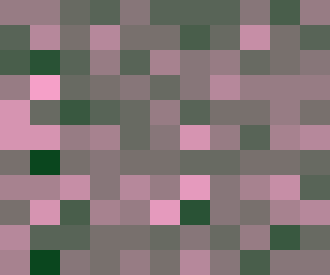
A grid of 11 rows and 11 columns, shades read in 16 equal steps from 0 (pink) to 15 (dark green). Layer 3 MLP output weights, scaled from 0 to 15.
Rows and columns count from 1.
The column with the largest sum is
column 3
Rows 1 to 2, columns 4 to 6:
10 7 10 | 4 8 8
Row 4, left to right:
6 0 9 8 7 9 7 4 6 6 6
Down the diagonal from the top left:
6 4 10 8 9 7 9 7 8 12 7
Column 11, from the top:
6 10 7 6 8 4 9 10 4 9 7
